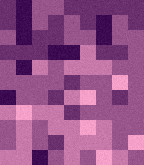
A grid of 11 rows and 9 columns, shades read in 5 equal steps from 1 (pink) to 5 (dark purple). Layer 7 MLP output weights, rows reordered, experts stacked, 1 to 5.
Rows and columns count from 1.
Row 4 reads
4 4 4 5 5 2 4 4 3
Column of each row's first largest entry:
2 2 2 4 2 5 1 5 1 4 3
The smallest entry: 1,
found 6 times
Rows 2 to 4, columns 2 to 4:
5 3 4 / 5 4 4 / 4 4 5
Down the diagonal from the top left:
4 5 4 5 2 3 3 3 3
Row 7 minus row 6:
2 0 0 1 -2 -2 0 3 0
